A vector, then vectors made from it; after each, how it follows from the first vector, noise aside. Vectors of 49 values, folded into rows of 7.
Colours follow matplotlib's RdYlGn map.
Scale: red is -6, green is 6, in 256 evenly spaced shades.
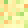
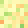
reversed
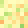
reversed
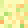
reversed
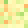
copied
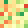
scaled up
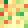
scaled up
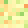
copied
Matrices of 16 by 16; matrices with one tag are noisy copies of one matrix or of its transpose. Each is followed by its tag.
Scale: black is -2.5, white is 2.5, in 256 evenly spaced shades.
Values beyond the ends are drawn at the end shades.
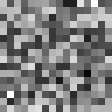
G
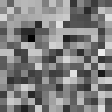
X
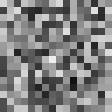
G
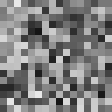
X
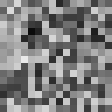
X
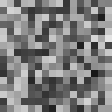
G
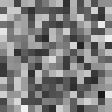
G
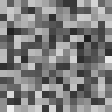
G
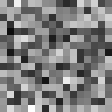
G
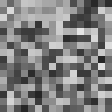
X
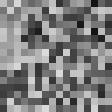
X
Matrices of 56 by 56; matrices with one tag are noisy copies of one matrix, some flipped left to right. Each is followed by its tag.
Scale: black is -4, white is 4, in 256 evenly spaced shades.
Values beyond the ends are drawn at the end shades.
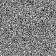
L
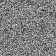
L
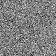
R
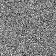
R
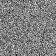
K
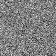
R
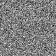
L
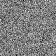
K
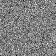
K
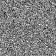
L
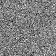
R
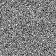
L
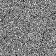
K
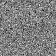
L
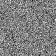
K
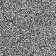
R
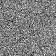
R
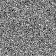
L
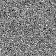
L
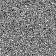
L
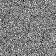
K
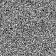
L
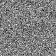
L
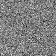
R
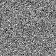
L
